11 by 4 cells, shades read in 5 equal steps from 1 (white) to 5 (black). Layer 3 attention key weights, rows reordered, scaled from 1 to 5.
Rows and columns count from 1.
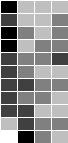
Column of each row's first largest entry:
1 1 1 1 1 1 1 1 1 2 2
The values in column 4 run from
2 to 4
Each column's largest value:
5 5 3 4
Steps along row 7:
same down same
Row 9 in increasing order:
2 2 4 4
